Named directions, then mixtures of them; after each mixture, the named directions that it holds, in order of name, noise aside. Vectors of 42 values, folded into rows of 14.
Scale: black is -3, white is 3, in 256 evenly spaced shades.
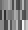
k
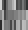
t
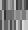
k, t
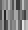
k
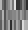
k, t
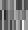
k, t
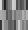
k, t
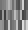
k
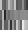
k, t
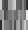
t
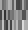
k, t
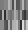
k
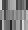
t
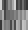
t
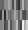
k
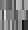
k, t
